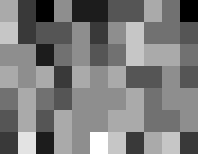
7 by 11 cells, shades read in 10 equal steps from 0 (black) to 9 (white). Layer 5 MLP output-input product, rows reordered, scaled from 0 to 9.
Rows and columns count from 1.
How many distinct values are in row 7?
7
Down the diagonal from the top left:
6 2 1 2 5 5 7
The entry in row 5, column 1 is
4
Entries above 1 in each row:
7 11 10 11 11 11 10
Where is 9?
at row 7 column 6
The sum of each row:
31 45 50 50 52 53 55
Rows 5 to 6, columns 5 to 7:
5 5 5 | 5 5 6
